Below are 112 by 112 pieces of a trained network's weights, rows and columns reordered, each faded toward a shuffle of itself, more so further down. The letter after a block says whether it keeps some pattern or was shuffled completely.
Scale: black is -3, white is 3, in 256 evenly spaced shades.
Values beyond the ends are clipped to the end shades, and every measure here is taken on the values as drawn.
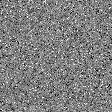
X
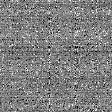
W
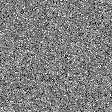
X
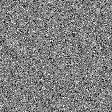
X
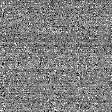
W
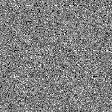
W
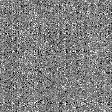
W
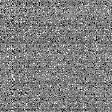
W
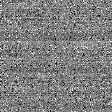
W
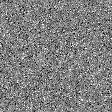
X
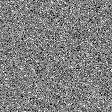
X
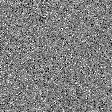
X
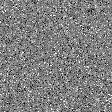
X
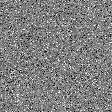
X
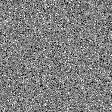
X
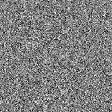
W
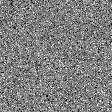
X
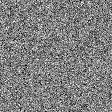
X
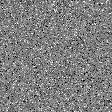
X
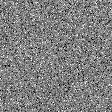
X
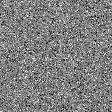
X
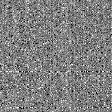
W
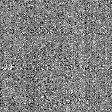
W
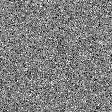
X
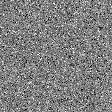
X
